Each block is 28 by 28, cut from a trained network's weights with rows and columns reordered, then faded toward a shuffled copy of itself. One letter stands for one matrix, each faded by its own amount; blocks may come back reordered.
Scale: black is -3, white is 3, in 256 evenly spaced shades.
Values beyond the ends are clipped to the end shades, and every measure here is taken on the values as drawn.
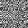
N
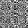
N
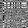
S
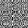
S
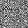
N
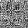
N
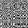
S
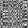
N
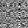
S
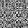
N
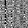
S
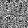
N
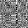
S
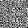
N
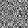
N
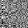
S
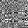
S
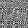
S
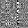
S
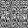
N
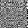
S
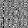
S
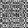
N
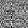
S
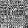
N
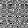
S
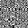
N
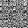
N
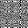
S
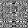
S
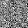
N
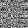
N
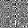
S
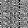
S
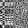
N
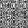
N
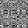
S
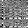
S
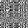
S
